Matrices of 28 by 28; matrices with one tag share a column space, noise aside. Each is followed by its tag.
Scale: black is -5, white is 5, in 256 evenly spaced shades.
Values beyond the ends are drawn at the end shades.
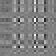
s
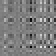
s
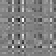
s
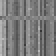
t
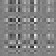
s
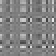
s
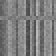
t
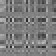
s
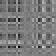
s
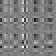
s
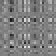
s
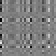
s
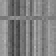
t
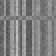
t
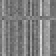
t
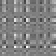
s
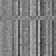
t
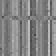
t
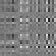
s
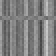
t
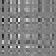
s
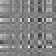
s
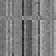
t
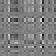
s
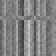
t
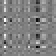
s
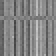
t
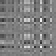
s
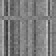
t
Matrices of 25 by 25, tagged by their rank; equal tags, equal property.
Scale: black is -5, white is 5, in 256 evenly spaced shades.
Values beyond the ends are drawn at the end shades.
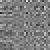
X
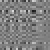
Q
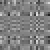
Q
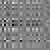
Q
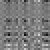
Q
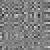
X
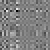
Q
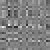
Q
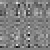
X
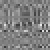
X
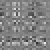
X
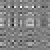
Q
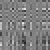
Q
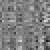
X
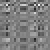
Q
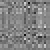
X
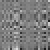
Q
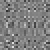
X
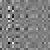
Q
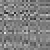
X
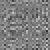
X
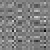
Q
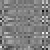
Q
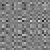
Q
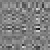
X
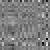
X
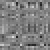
X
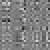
X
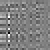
Q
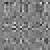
X
